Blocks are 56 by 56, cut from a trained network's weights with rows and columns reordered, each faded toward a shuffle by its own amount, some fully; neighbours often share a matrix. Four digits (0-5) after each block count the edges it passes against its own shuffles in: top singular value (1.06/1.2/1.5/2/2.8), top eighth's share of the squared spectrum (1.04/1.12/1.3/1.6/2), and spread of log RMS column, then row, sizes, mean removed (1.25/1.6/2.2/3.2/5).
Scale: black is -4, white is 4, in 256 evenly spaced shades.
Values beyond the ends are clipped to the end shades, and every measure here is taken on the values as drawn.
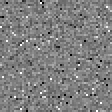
1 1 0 0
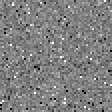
0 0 0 0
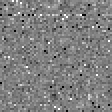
2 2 0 1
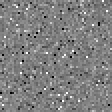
0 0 0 0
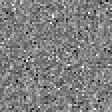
0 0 0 0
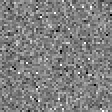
0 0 0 0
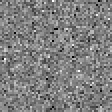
1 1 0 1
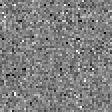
2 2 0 2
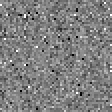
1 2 0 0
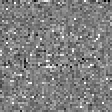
2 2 0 2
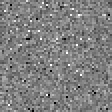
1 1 0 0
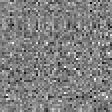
4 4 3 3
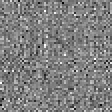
4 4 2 2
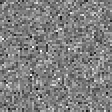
2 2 0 0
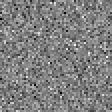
1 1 0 0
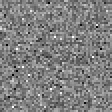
1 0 0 0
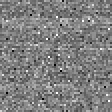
2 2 0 0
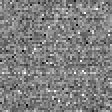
2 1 0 0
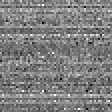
4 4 2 2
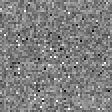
0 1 0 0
